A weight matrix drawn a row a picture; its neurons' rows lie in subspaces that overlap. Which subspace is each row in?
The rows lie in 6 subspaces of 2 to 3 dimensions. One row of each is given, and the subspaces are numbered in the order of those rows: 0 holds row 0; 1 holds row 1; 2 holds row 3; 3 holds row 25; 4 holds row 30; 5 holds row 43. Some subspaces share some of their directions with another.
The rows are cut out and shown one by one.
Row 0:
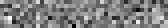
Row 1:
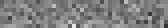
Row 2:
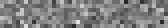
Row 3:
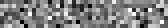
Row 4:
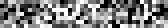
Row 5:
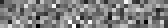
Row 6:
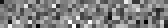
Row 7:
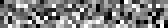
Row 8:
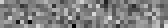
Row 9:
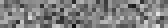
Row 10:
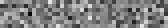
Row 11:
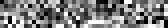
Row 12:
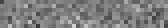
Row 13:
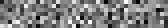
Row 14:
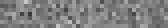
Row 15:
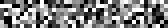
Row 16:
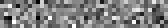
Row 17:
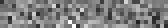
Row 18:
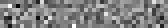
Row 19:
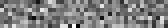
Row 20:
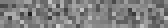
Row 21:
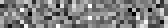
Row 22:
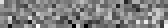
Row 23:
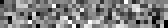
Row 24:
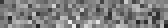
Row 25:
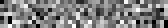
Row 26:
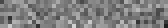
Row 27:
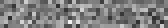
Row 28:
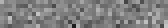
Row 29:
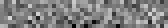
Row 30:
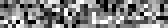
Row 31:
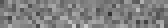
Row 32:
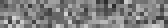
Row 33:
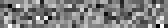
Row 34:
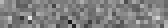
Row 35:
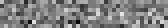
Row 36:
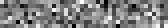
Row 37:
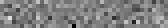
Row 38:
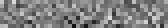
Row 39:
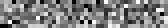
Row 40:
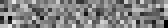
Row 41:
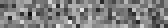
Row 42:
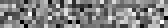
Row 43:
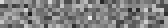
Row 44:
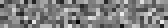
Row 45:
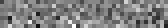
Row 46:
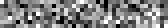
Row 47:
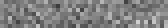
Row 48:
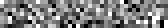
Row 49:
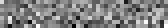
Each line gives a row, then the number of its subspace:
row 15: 0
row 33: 0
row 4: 4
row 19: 1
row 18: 0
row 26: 3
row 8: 4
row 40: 3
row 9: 4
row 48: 1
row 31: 4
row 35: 2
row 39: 3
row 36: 4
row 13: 3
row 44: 2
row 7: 0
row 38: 3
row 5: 3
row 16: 0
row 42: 2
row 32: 4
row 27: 2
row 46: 4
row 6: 3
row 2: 2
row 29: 3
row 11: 4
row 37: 0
